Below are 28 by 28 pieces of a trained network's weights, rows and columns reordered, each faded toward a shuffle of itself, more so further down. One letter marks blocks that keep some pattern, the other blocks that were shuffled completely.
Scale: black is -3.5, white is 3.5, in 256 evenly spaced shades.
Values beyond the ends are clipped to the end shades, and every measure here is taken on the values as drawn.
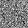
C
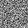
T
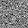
C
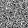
T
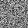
T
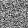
T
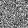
T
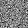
T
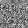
C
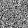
T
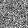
T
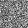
T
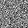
T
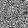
C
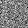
T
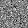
T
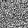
T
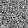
C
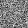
T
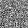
C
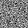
T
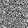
T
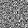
C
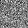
T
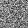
T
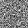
C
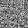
C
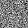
T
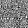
C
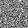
T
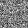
C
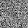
C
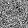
T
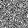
T
